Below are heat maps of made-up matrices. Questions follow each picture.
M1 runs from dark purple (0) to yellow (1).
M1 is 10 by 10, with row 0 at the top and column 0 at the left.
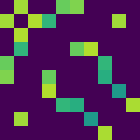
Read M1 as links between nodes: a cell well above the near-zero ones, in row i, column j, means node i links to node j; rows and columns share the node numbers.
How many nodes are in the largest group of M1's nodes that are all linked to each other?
2
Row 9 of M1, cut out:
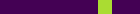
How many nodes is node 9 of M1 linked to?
1
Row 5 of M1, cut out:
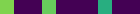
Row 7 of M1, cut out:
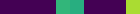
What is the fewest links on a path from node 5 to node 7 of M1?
1
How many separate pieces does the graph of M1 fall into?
1
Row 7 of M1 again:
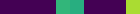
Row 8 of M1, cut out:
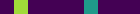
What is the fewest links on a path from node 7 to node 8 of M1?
4
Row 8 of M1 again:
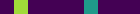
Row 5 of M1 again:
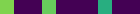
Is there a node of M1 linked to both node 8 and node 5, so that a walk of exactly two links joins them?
no
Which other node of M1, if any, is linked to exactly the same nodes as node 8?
none
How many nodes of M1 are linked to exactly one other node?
2
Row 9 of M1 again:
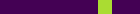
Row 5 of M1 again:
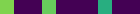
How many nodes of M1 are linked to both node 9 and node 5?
1
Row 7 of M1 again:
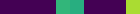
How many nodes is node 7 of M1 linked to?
3
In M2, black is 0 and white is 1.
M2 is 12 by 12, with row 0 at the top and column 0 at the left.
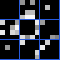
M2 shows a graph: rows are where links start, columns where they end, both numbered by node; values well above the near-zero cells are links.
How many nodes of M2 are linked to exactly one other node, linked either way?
3
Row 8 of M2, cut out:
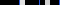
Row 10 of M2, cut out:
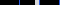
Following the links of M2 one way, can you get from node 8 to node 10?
yes
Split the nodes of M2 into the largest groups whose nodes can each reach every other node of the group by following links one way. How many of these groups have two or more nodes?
1
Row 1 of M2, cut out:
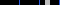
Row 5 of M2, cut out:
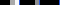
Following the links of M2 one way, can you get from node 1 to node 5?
yes
